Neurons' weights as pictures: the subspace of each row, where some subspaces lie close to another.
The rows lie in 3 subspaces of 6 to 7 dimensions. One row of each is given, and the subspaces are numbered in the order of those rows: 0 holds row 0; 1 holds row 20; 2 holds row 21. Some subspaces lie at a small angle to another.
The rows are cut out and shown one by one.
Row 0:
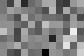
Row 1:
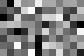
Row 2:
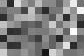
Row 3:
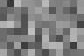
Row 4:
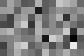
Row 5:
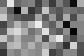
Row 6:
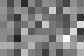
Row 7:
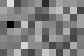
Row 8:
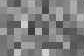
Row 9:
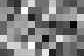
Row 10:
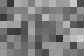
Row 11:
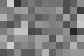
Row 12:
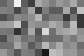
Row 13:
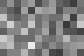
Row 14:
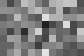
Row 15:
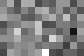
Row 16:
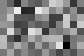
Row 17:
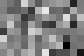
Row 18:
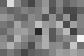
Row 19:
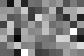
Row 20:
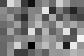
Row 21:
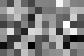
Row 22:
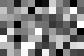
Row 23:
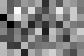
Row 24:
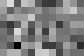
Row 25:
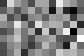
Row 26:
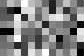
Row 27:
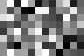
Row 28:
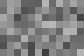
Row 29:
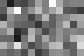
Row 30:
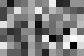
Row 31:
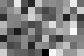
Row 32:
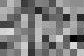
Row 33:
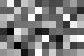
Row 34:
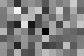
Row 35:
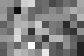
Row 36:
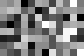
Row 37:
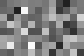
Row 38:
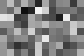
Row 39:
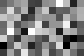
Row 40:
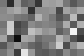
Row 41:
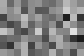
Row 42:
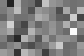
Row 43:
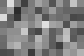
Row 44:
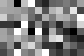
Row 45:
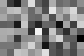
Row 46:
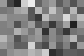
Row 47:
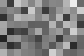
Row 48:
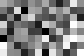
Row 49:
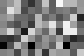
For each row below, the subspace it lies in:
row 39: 2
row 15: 1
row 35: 1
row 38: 0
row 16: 0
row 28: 2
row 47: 1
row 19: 2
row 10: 1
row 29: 0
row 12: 1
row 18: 1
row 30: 0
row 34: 1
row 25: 0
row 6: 2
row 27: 0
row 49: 2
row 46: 1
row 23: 2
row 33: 0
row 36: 2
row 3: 0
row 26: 0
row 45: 1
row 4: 0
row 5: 1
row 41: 0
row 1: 0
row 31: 1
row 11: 1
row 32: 0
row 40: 2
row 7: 2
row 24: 0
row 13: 2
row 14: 1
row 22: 2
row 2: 1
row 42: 2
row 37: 0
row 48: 2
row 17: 0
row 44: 1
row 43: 2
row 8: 1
